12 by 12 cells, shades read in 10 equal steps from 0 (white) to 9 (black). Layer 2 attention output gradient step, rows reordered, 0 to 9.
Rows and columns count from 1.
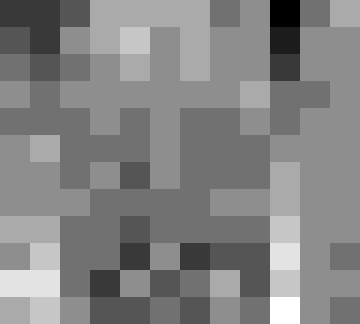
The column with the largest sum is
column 3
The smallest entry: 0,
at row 12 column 10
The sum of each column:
50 49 57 55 56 52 56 54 55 49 50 49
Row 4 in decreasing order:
5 5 5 4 4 4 4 4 4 4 4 3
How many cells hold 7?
7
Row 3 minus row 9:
2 3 0 -1 -3 -1 -2 -1 -1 5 0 0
